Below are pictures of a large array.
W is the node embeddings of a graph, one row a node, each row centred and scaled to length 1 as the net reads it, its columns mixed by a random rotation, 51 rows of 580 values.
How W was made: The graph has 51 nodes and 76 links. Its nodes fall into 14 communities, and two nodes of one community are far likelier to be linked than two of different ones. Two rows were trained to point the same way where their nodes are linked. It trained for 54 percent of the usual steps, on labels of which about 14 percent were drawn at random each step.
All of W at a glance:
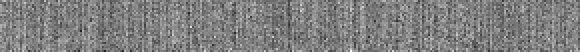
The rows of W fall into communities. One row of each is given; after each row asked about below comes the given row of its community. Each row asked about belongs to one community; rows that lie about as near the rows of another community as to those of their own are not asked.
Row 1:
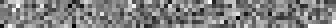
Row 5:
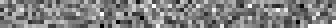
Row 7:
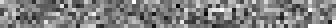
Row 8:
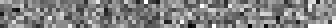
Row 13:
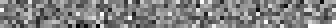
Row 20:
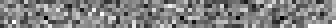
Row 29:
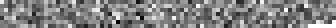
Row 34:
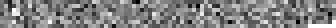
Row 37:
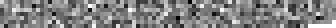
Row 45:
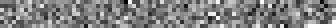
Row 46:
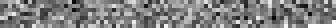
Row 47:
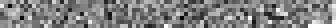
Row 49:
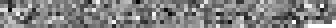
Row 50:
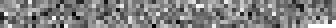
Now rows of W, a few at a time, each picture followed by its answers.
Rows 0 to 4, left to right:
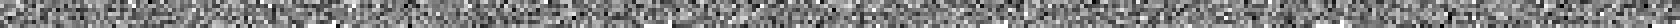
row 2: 45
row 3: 49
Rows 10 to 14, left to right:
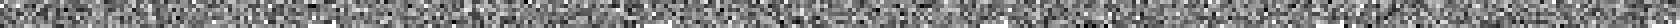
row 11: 37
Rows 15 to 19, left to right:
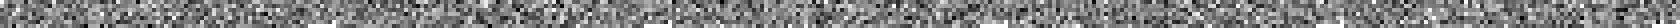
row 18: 8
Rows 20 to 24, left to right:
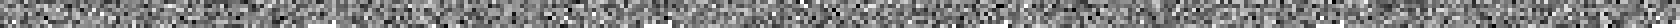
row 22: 45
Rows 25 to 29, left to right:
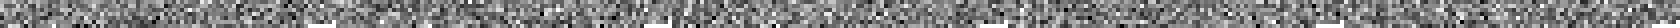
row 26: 7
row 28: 34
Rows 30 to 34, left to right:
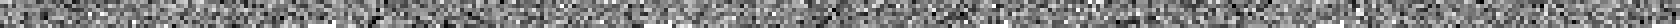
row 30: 46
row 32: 1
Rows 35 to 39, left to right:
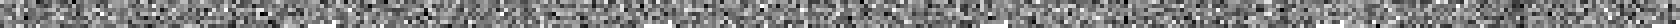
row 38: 20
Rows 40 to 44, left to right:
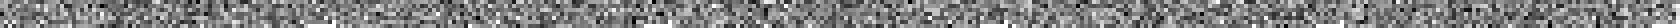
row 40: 20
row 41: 5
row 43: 1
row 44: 47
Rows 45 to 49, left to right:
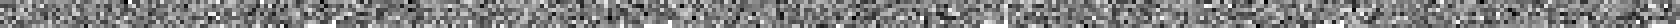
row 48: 29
